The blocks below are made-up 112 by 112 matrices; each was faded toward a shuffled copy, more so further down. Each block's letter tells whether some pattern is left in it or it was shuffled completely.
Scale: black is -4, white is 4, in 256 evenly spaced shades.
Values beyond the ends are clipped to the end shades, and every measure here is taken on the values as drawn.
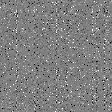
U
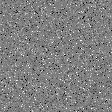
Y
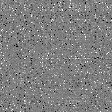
U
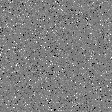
Y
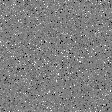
Y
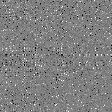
U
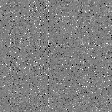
U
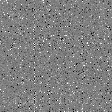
U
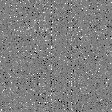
U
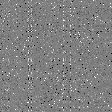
U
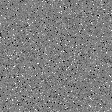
Y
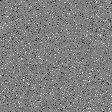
Y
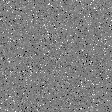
Y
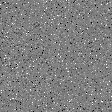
Y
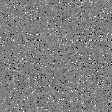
U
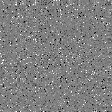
U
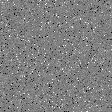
Y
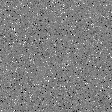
Y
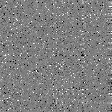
U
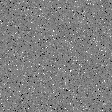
Y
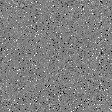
U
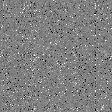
U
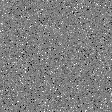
Y
